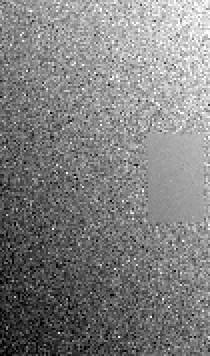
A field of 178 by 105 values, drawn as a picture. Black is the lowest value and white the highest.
The bottom left is the ninth with the lowest average. Neither half mirrors the other. No single row or column stands out from its neighbours. On average the colour sits 50% of the way up the scale. An odd patch, calmer than its surroundings, sits in the middle right. The top right is the ninth with the highest average. The field climbs toward the top right.
